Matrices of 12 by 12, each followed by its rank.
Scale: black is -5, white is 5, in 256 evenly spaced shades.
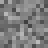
full rank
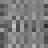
two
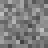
full rank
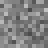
full rank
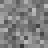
full rank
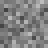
full rank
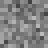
full rank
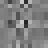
two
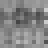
two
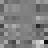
two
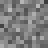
full rank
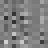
two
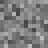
full rank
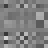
two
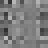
two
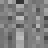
two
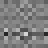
two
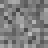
full rank
